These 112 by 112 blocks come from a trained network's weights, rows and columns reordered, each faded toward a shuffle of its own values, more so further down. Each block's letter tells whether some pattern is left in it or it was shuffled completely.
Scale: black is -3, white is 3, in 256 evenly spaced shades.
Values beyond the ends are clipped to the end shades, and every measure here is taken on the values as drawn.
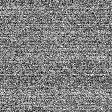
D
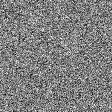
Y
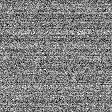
D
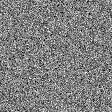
Y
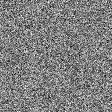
Y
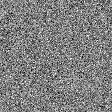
Y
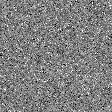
Y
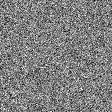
Y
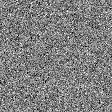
Y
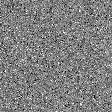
Y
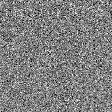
D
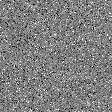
Y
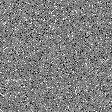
Y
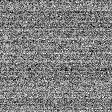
D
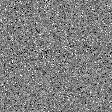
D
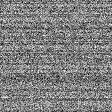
D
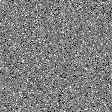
Y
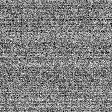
D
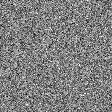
Y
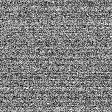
D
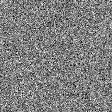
D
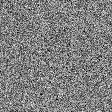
Y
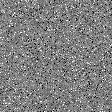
Y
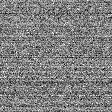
D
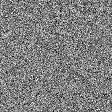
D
